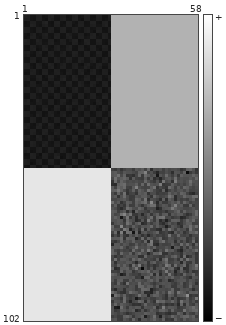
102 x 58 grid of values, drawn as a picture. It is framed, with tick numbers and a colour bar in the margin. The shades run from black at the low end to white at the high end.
It is made of 2 by 2 panels. Panel 1,1: very low, checkered, faint in contrast. Panel 1,2: high, flat. Panel 2,1: very high, flat. Panel 2,2: low, fine-grained.
